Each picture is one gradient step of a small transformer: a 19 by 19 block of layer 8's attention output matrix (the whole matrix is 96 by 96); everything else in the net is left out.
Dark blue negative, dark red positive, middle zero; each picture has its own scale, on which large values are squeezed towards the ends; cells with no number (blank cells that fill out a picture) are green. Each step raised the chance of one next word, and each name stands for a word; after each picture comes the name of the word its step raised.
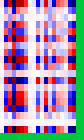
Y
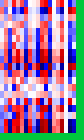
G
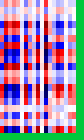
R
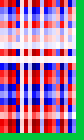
G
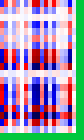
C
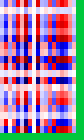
Y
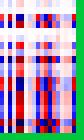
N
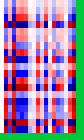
N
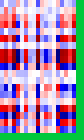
C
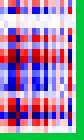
C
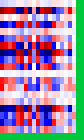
G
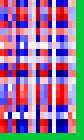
G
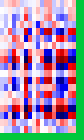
C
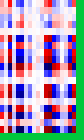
R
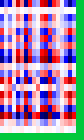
C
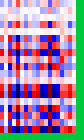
R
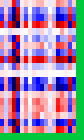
N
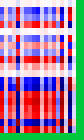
N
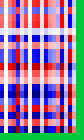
R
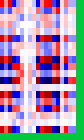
Y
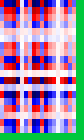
Y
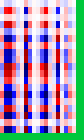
R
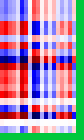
C
